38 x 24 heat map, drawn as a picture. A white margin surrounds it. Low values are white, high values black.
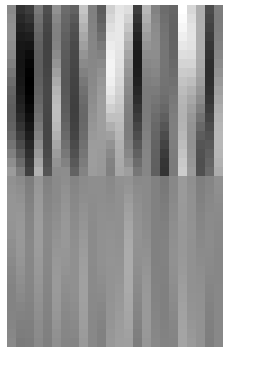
The bottom right is the smoothest part. Neither half mirrors the other. A horizontal seam about 50% of the way down splits the table, and the bottom part is calmer. The top left is the ninth with the highest average. The grain runs up and down.
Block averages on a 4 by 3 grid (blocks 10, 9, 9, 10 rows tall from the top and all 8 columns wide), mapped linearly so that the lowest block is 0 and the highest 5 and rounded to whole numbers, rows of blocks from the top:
5 0 1
4 1 2
1 1 1
1 0 1
